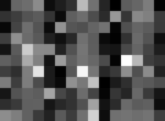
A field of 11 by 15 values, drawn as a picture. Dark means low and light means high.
Calmest part: bottom right. Average level on the scale: 30%. Stripes: upright, repeating 3 times.
